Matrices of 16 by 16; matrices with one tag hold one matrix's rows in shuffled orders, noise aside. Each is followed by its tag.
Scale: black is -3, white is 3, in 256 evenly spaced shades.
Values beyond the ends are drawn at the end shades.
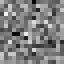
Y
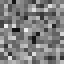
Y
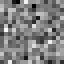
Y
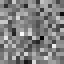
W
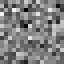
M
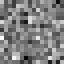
M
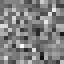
W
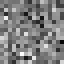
W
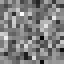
W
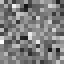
M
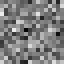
M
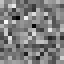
Y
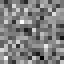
W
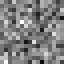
W
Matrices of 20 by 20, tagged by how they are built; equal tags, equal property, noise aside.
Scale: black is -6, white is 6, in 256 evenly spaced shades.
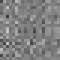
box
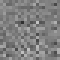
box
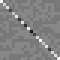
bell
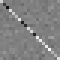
bell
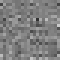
box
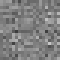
box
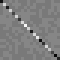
bell
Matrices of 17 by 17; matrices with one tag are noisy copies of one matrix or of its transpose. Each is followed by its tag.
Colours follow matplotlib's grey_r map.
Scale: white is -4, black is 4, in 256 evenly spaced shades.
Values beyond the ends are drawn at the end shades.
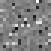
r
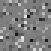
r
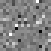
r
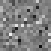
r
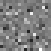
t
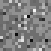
r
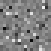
t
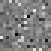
r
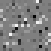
r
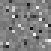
t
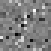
r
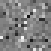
r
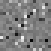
r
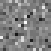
r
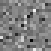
r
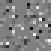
t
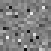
t
